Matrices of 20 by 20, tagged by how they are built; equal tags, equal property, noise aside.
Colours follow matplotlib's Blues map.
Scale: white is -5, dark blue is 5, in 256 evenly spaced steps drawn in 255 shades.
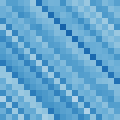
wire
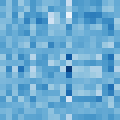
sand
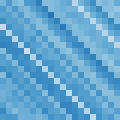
wire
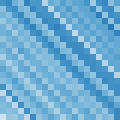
wire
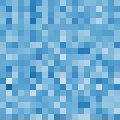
sand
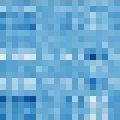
sand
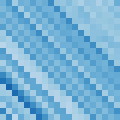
wire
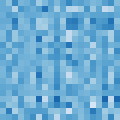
sand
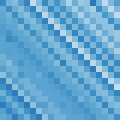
wire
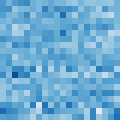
sand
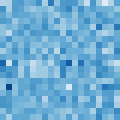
sand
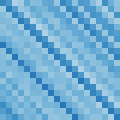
wire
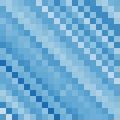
wire
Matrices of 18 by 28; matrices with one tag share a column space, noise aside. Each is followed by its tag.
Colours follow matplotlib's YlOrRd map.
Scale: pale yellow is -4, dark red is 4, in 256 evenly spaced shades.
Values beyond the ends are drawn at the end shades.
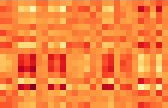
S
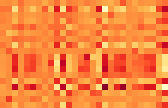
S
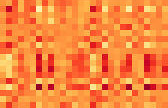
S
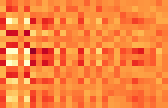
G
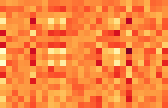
G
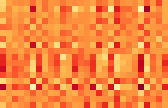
S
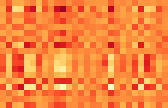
S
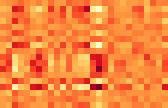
S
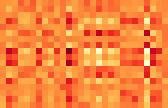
G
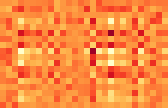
G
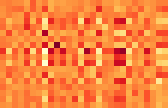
G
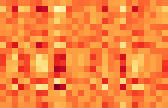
S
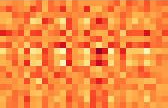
G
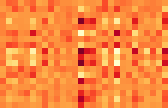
G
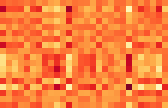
S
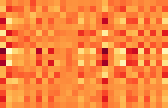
G
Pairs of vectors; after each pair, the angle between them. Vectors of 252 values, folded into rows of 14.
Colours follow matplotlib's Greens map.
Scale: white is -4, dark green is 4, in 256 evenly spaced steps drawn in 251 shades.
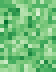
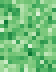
nearly parallel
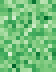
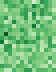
partly opposed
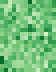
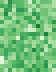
nearly opposite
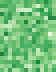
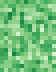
partly aligned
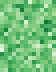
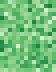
partly opposed
